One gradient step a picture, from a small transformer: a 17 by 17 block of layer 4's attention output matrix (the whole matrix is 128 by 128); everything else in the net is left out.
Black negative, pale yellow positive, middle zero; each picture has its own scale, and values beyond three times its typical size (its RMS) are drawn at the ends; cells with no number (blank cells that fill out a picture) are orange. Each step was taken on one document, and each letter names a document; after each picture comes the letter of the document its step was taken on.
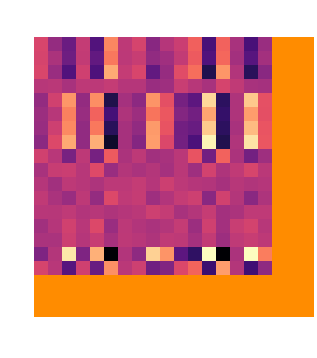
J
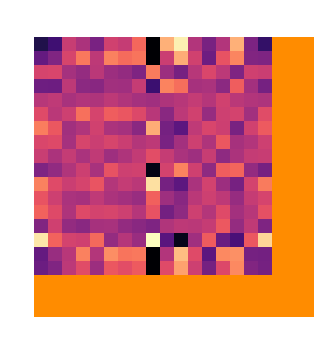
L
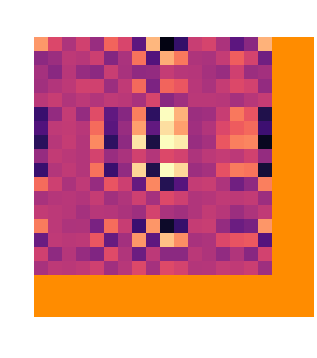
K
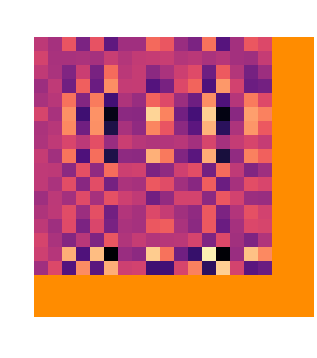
J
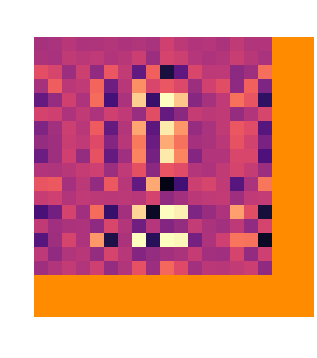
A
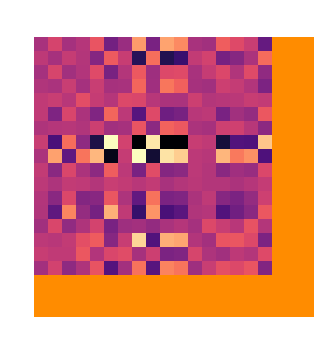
A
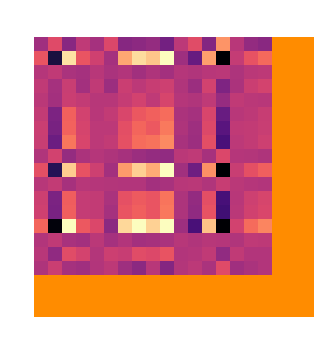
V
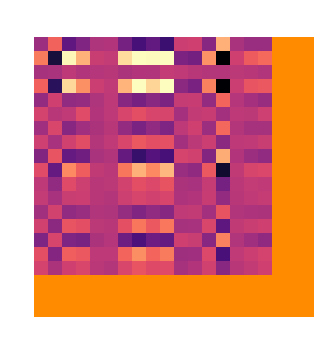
V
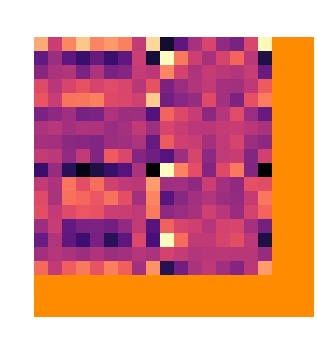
K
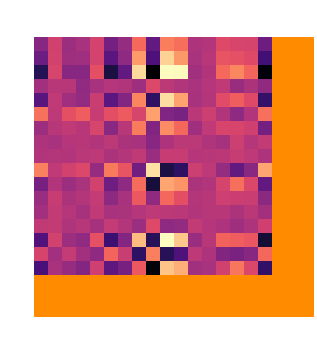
K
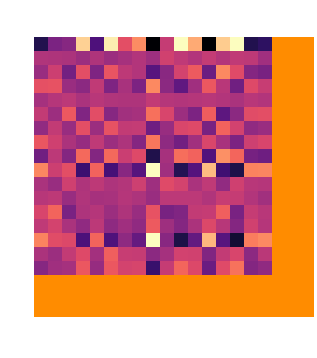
L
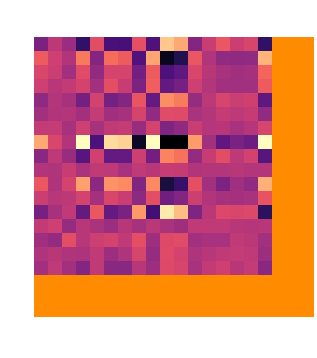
A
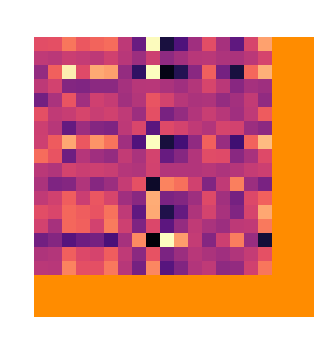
K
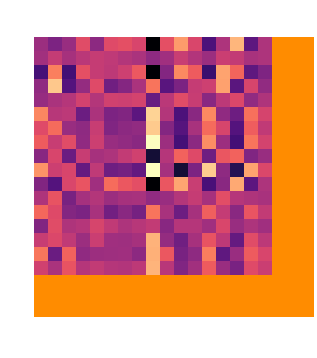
L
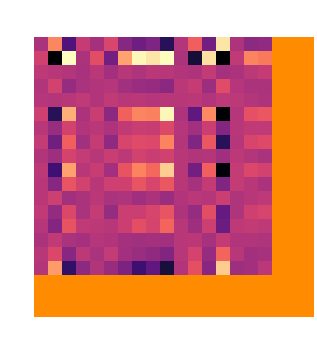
V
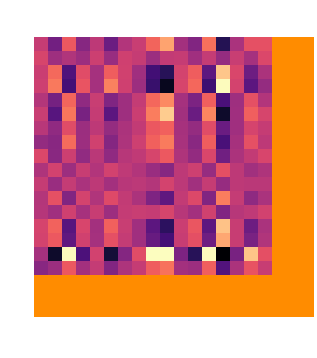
J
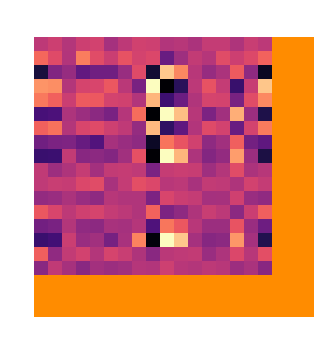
K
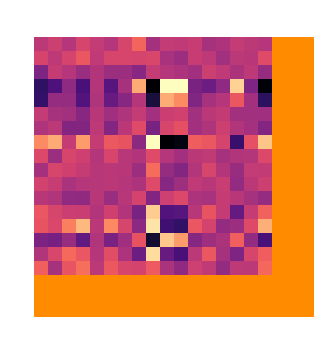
K
